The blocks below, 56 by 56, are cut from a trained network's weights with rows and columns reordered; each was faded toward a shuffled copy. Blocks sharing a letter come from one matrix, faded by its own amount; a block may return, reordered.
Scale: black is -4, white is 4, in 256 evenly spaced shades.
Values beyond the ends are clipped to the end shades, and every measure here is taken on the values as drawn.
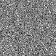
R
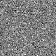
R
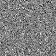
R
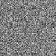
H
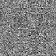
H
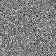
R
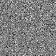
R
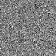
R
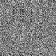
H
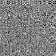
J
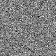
R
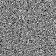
R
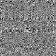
J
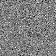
R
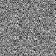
H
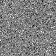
R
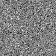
R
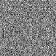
H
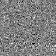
J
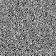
R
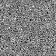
R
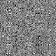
J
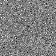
R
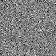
R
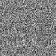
H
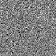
J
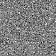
R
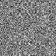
H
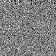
J
